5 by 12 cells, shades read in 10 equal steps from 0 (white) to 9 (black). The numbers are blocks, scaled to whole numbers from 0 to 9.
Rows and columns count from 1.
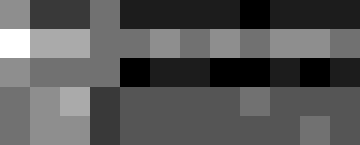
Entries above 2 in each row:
12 11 12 12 12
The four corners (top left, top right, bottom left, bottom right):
4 8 5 6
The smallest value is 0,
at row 2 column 1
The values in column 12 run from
5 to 8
